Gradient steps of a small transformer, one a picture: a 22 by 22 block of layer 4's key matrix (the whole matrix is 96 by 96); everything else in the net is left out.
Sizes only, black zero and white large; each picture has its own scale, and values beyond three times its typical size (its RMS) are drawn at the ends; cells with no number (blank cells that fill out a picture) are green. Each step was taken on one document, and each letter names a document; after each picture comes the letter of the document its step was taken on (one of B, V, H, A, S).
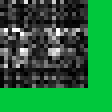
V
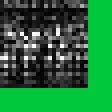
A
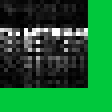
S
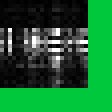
S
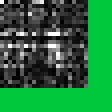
V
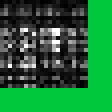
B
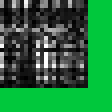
A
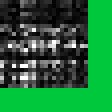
B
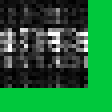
S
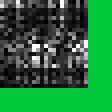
A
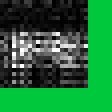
A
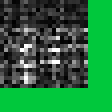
B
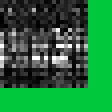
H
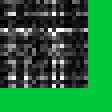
V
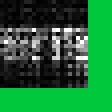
H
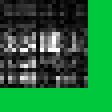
B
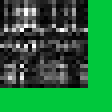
B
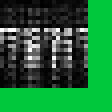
S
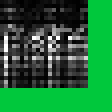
H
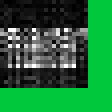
S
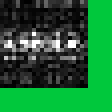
A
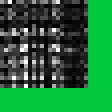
V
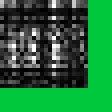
A
